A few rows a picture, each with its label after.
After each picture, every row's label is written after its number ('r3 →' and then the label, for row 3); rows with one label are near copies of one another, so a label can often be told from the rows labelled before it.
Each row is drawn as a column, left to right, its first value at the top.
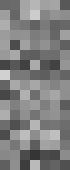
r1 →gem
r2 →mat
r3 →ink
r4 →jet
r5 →ink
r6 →ink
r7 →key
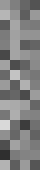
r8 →jet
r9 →gem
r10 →mat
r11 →key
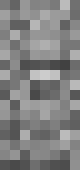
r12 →gem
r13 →key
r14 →ink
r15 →gem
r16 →gem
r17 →gem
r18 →ink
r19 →mat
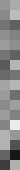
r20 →ink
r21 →jet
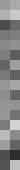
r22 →ink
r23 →jet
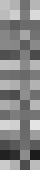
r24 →jet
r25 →jet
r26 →key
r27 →jet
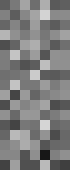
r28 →key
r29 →mat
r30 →ink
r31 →gem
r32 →jet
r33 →key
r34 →key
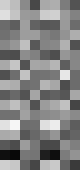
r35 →jet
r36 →jet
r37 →gem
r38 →key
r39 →jet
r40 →jet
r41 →gem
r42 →key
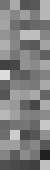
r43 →gem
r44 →ink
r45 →key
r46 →key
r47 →jet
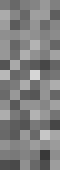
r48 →gem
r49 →key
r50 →mat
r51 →gem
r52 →ink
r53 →mat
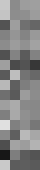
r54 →jet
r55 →gem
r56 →ink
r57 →ink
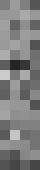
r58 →gem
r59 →ink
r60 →gem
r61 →key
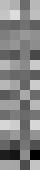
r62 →jet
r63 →jet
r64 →key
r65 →jet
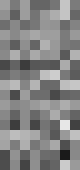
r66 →ink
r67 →mat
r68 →ink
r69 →mat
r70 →gem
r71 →gem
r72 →jet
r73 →mat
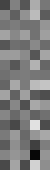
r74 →key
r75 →mat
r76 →key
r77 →jet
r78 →mat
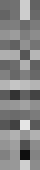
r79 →mat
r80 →mat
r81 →jet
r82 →mat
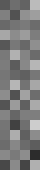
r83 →key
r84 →mat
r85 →key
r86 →jet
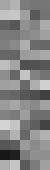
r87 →jet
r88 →jet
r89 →gem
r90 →mat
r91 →mat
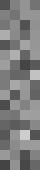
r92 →key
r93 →mat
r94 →ink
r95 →gem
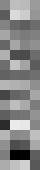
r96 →mat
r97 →jet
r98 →jet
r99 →ink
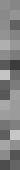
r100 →gem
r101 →ink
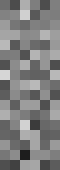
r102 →gem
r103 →key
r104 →jet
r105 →mat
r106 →key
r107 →gem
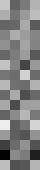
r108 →jet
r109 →key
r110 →gem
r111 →jet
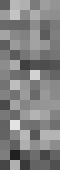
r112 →key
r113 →jet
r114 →ink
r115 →gem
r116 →ink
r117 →ink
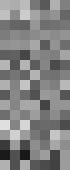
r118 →jet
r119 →ink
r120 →jet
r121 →gem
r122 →key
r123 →ink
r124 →mat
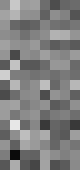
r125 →gem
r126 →jet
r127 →ink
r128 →ink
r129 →mat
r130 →key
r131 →key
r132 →mat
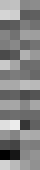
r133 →jet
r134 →jet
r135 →mat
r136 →mat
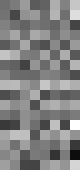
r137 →mat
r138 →mat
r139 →ink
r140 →key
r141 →mat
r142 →jet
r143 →mat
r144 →jet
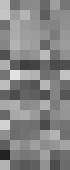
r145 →jet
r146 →gem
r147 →gem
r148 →gem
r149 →mat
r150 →ink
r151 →gem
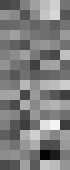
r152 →key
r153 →key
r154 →mat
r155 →ink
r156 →jet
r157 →jet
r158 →mat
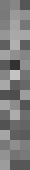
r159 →mat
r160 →gem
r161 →key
